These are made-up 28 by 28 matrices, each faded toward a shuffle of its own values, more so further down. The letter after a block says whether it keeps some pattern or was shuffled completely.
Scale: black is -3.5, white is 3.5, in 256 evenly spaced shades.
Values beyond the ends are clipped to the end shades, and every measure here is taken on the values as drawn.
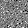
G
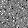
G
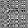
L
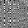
L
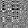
L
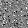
G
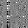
L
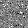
G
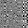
L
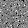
G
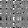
L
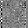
L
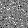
G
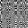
L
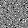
G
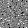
G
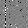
L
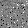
G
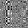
L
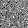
G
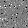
G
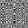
L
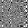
L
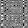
L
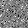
G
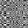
L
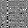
L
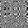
L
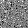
G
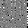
L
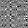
L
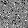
G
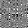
L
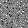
G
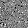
G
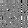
L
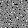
G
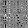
L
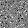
G
